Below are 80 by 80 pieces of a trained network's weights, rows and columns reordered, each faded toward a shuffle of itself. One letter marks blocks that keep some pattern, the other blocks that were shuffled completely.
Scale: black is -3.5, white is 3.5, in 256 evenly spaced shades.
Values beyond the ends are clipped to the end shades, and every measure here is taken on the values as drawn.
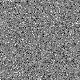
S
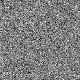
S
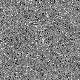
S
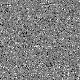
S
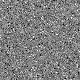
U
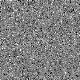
S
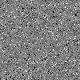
U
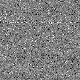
S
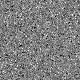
U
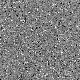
U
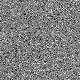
U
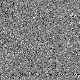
S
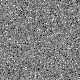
U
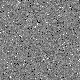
U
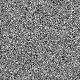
U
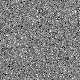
U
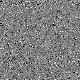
S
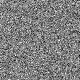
U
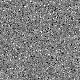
U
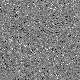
U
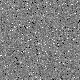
U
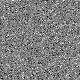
U
